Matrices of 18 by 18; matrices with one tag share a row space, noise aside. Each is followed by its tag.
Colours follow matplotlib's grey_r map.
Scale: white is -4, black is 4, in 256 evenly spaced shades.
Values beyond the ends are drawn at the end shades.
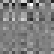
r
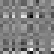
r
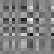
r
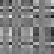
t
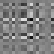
r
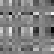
t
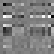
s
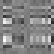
s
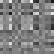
t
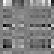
s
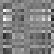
s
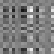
r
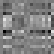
s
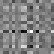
r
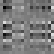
s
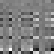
t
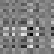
r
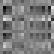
s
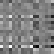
t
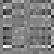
s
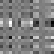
t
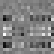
s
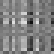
r
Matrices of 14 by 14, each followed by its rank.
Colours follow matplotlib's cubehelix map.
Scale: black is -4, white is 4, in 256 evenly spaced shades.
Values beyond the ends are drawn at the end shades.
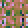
three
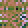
three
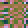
two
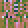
three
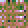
two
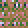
three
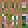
two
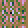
two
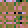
two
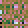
two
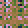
two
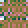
two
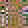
two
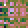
three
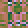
two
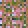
three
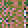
three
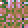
three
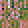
three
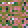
three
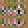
two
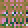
two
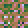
three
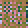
three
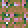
three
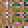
three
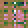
two
